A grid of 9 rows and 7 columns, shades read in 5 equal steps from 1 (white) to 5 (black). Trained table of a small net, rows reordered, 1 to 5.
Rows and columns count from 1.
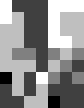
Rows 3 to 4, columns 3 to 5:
4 4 1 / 4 4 1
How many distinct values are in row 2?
3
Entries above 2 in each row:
3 2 2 2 5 3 5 5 5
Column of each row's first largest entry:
2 3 3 3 4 4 1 1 5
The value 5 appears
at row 7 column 1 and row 9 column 5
